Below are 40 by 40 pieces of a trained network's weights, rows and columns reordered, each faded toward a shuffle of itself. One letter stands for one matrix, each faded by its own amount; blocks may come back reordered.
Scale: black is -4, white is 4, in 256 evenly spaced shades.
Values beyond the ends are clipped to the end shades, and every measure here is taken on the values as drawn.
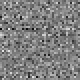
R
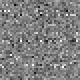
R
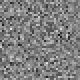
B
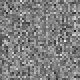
B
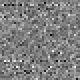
R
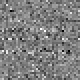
R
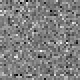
R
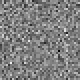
B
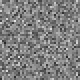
B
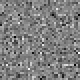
R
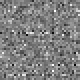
R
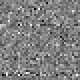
R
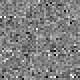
R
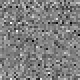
R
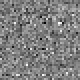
R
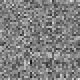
B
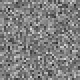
B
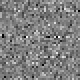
R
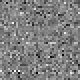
R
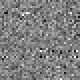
R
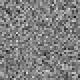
B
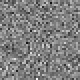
B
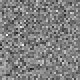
B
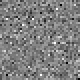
R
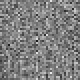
B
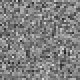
B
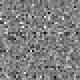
R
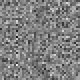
B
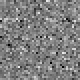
R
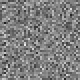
B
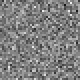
B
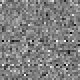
R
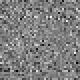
R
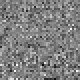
R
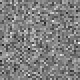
B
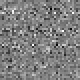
R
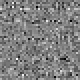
R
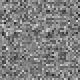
B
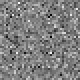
R
